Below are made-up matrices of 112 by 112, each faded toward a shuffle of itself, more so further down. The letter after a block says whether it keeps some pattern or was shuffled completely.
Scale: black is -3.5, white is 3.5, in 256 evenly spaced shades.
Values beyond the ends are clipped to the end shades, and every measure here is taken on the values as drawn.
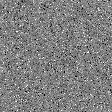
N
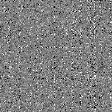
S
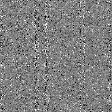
S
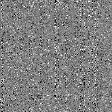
S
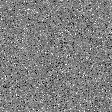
N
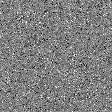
N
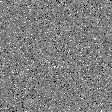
N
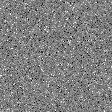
N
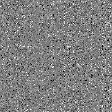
S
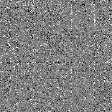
S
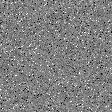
N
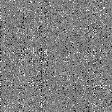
S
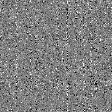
S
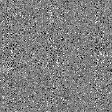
S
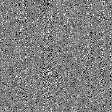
S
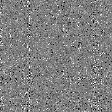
S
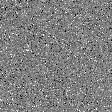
N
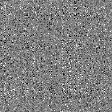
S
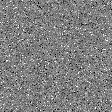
N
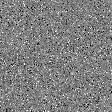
N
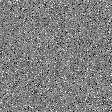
N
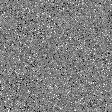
N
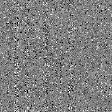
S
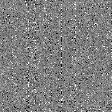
S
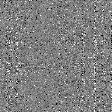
S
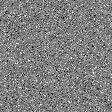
N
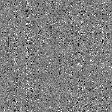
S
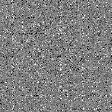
S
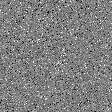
N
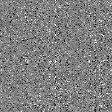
S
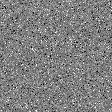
N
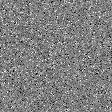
N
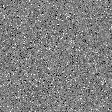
N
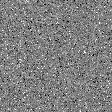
N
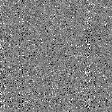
S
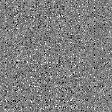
S
